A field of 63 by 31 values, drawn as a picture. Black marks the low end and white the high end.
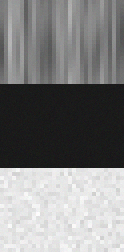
The table splits into 3 rows of 1 panel. Panel 1,1: middling, streaked downward. Panel 2,1: very low, flat. Panel 3,1: very high, fine-grained, faint in contrast.
